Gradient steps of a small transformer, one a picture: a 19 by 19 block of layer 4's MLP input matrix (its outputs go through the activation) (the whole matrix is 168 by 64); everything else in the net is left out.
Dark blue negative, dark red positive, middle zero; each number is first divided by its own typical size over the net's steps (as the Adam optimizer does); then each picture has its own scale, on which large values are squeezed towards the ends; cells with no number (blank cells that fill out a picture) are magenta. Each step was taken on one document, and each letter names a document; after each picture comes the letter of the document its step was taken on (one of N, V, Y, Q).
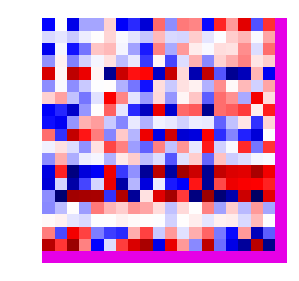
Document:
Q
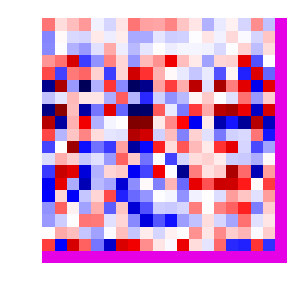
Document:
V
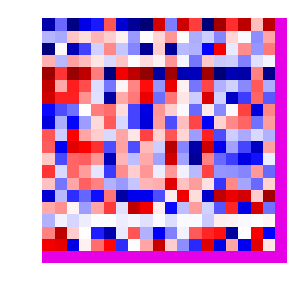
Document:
Q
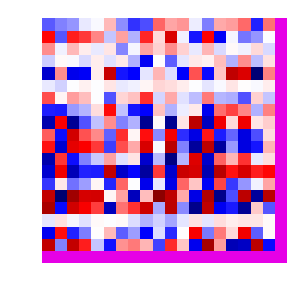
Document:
Q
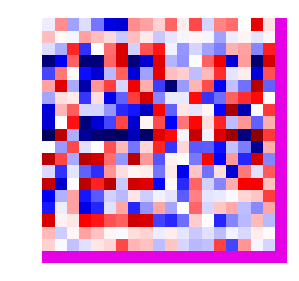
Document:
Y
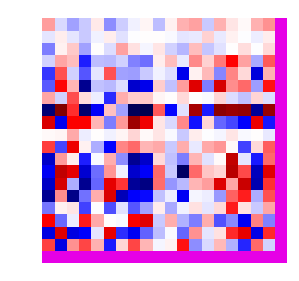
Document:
V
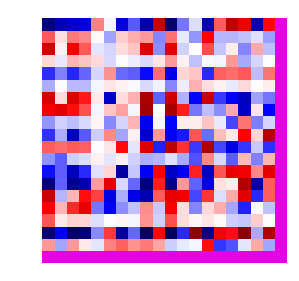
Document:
Q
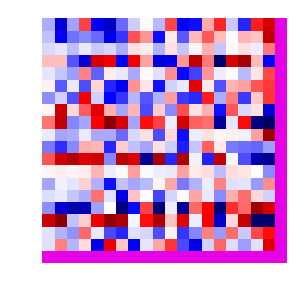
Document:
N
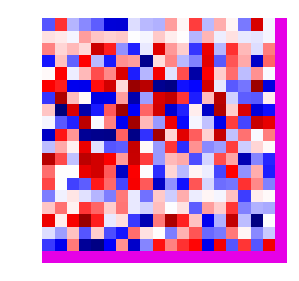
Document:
Y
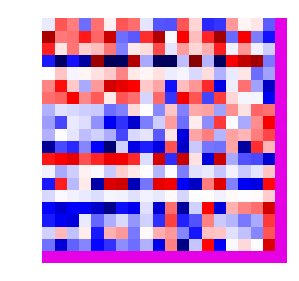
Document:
N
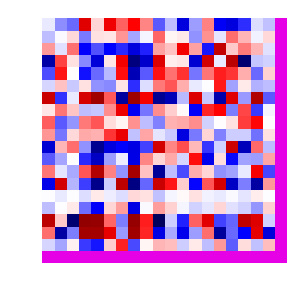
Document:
Y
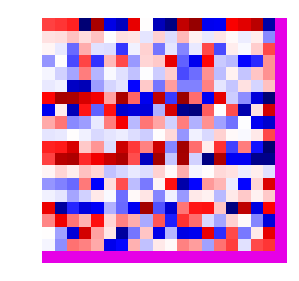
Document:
N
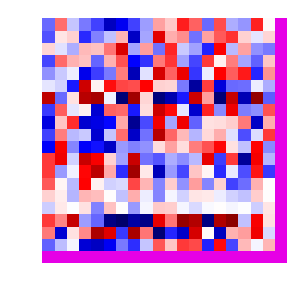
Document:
Y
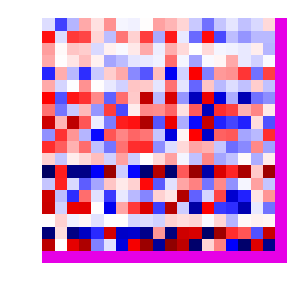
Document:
Q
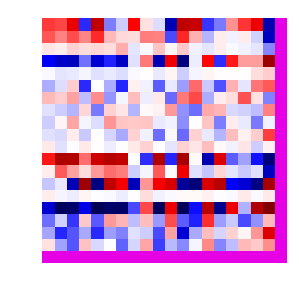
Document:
N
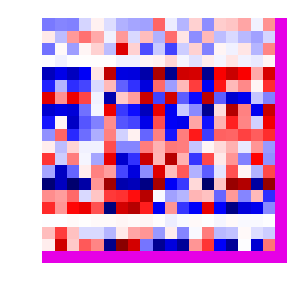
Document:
Q
